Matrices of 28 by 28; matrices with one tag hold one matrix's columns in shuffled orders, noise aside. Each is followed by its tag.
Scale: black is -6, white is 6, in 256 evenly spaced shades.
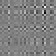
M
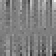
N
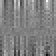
N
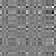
M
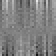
N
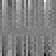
N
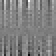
N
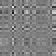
M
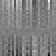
N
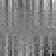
N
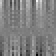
N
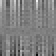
N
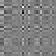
M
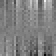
N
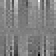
N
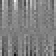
N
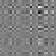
M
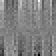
N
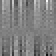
N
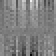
N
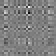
M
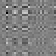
M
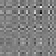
M
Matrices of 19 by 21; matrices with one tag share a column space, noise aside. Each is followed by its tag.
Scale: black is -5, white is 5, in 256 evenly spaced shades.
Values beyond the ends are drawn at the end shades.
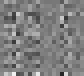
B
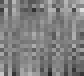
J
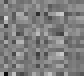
B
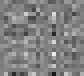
B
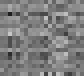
B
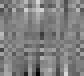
J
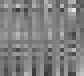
J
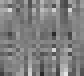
J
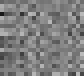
B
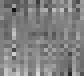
J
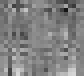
J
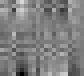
J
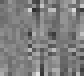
J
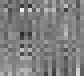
J
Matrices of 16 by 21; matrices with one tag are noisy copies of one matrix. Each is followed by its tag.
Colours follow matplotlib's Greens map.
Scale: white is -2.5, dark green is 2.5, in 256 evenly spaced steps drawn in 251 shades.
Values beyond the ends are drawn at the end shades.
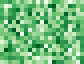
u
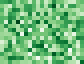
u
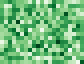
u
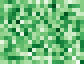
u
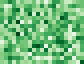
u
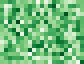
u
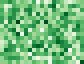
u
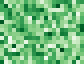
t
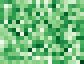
u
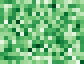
u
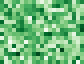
t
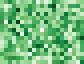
u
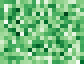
u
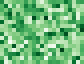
t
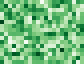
t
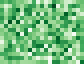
u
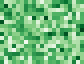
t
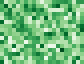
t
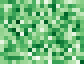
u
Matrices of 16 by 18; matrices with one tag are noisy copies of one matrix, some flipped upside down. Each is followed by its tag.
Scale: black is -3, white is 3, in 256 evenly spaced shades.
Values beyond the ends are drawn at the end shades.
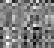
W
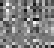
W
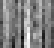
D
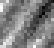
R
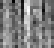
D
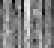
D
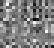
W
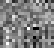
W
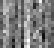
D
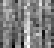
D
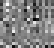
W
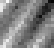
R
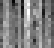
D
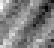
R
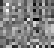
W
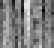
D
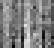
D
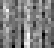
D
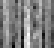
D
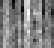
D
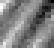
R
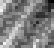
R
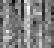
D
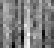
D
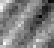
R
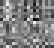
W
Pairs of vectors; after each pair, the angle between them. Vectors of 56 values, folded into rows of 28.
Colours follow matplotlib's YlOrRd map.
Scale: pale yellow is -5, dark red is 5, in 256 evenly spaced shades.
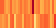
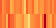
orthogonal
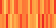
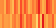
partly aligned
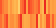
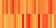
partly opposed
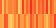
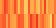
orthogonal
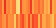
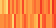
partly opposed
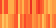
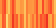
orthogonal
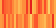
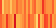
partly opposed
